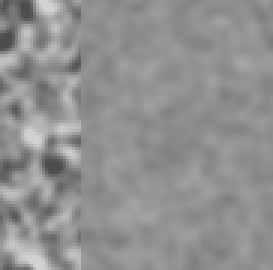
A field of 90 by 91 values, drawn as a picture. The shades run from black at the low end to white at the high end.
Stripes: none. Grain: blotchy. Mirror symmetry: none. Slope: none. Odd rows or columns: none. Seam: vertical, 30% of the way across, the right part calmer. Histogram: heavy tails on both sides.
